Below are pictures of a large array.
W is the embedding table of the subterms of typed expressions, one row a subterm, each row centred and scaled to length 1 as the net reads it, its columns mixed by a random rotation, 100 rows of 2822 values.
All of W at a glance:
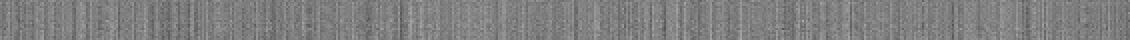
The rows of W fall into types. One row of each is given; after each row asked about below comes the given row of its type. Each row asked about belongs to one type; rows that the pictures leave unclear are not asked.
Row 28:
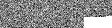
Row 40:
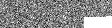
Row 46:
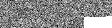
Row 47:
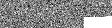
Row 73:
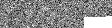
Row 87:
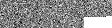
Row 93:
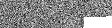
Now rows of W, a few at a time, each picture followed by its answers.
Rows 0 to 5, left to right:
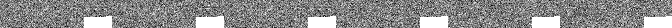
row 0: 28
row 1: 47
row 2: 28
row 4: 46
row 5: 40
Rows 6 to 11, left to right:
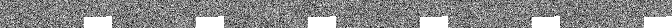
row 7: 93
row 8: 47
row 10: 46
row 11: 40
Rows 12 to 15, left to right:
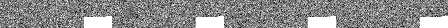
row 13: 46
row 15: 28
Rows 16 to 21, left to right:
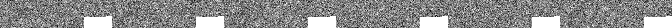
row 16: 46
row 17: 73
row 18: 87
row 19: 28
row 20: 93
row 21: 73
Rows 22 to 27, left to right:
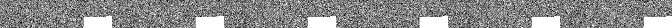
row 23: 40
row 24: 87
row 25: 28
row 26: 87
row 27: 73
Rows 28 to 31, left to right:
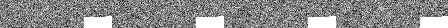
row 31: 73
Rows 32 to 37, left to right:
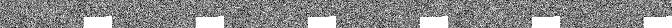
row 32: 28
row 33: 93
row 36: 73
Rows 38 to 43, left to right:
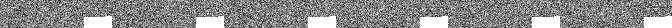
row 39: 87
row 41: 28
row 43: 47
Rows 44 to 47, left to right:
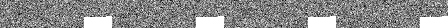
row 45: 93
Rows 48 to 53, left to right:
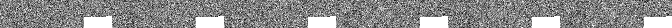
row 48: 93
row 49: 87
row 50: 87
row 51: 73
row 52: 87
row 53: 73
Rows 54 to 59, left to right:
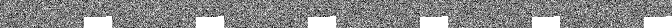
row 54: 73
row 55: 28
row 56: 28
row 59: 47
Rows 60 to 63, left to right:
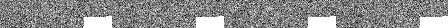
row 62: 73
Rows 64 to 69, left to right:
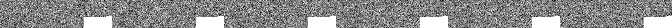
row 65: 73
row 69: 28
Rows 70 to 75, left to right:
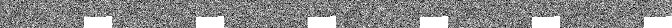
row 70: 73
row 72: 28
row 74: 46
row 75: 93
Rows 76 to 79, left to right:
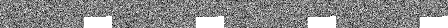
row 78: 46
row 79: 93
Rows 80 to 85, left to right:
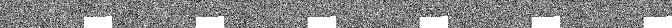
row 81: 73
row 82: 87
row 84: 93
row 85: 46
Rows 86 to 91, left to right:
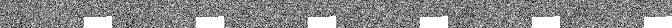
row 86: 87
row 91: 40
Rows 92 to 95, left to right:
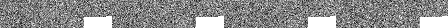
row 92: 87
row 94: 93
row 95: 40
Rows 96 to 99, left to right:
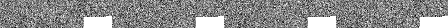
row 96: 28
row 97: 93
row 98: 87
